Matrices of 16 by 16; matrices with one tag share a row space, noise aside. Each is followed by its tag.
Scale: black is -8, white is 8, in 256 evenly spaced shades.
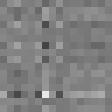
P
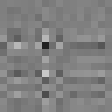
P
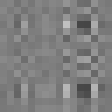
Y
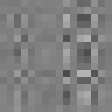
Y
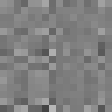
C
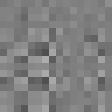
C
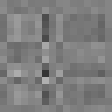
P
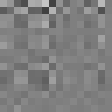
C
